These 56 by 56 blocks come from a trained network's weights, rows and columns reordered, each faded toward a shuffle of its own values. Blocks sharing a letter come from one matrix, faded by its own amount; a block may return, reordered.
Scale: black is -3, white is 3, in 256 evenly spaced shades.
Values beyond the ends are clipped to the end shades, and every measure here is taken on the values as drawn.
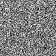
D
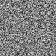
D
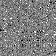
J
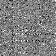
J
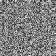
D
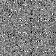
J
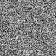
D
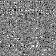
J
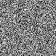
D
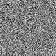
D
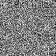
D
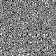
J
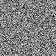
D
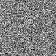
D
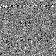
J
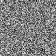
D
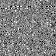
J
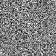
D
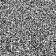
D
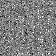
J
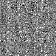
J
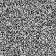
D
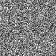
D
